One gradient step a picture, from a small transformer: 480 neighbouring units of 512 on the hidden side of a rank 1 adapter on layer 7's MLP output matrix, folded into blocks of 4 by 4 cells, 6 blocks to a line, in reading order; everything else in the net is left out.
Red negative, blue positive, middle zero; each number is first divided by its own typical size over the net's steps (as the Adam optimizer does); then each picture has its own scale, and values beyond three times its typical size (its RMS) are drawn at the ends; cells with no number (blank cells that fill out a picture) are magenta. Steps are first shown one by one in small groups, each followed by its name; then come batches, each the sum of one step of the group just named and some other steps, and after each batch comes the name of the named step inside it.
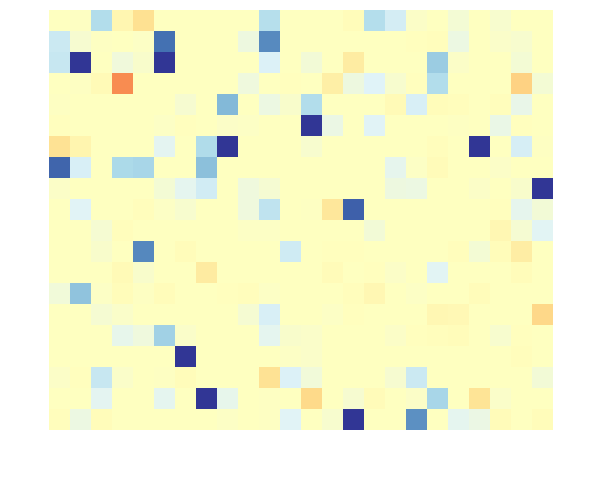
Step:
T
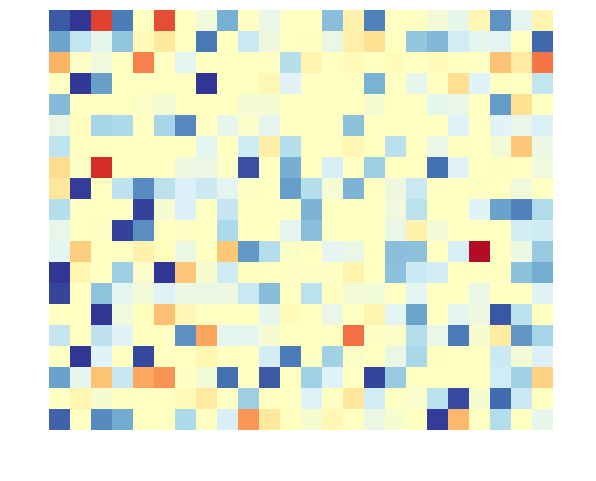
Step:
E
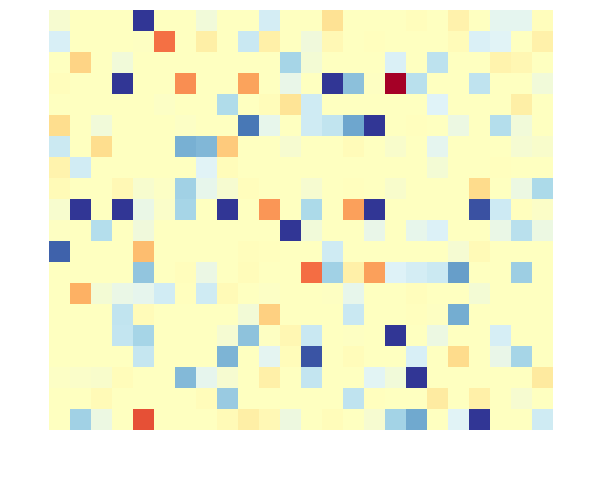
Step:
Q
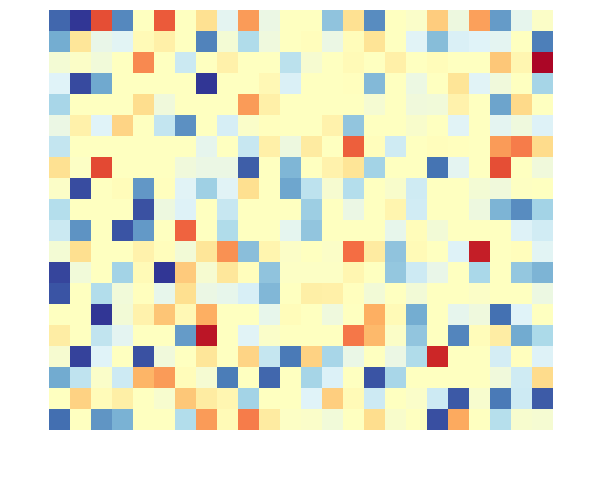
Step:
E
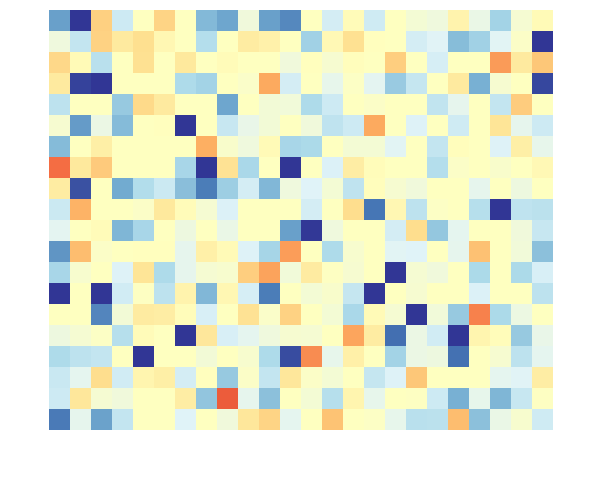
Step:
E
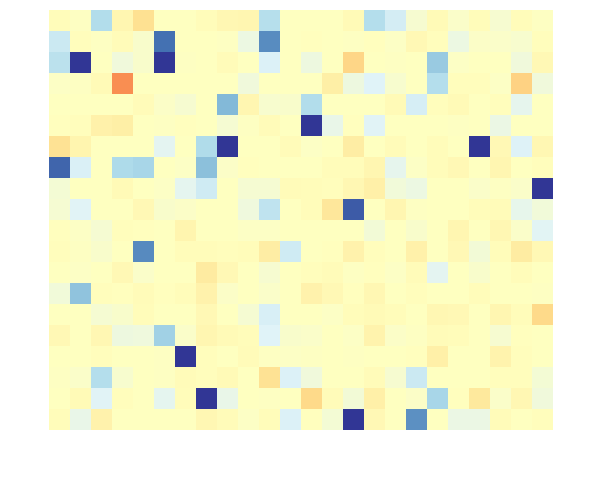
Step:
T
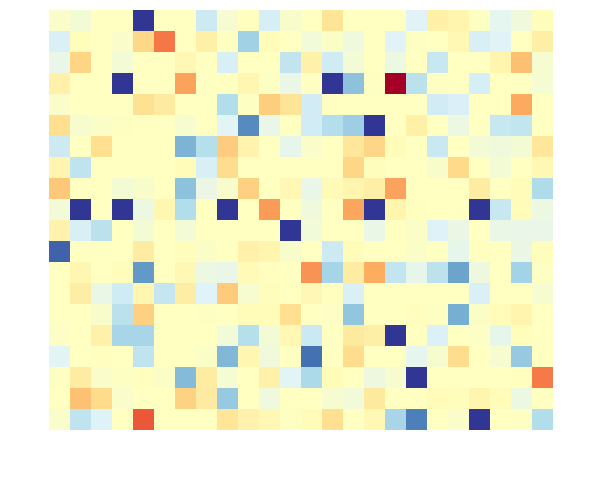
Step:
Q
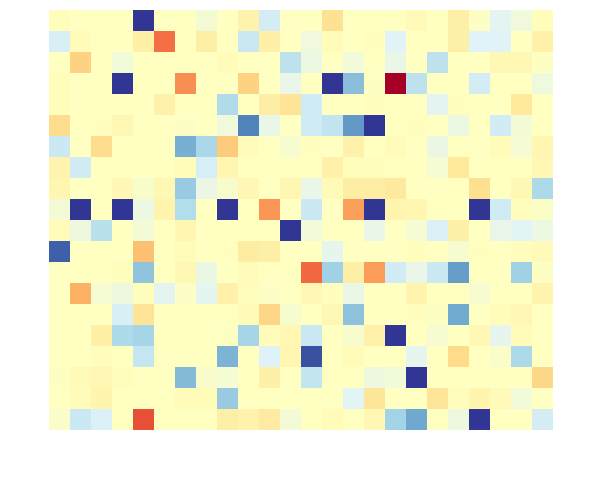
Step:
Q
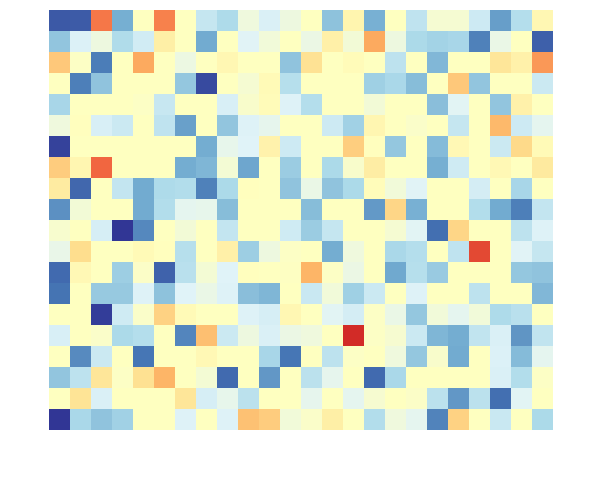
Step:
E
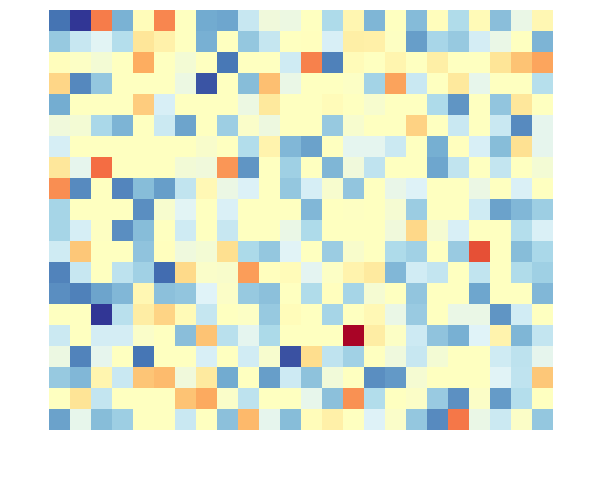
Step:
E
